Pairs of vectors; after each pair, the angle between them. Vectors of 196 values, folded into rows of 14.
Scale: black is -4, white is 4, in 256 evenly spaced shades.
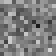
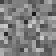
partly opposed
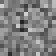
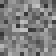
nearly opposite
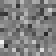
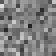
partly aligned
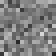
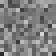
nearly parallel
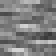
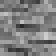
nearly opposite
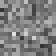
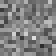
nearly parallel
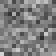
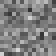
nearly parallel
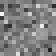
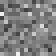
nearly parallel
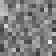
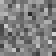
nearly parallel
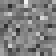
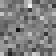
partly aligned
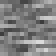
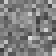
orthogonal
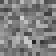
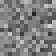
orthogonal
